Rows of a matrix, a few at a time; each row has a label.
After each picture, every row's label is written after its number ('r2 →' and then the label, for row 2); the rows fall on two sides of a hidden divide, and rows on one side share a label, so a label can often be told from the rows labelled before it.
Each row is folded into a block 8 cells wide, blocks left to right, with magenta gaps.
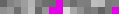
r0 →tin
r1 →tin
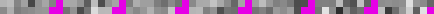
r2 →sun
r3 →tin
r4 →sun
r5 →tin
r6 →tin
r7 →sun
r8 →tin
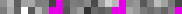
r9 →tin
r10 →sun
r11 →tin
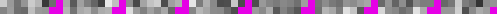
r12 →tin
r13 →sun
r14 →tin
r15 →sun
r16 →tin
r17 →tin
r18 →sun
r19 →sun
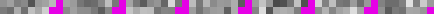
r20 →sun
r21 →sun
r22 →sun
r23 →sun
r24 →sun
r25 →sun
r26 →tin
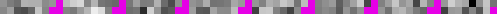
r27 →tin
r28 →tin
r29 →tin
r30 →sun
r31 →tin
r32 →sun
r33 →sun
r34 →sun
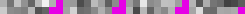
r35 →sun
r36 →tin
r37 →sun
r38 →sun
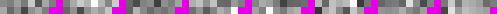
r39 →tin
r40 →tin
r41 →sun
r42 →sun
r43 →sun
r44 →tin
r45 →tin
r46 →tin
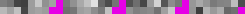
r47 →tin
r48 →tin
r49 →tin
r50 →sun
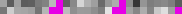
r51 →sun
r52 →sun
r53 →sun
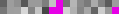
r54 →tin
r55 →tin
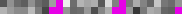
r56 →tin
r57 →sun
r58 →tin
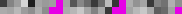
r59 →sun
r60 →sun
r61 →sun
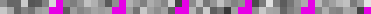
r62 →sun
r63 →tin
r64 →sun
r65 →tin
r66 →sun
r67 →tin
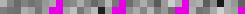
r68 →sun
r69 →sun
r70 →sun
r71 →sun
